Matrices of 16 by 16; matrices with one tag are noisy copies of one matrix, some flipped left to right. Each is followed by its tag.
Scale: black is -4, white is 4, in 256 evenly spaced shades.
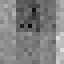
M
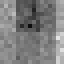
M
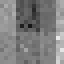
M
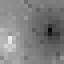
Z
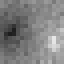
Z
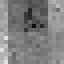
M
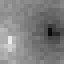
Z
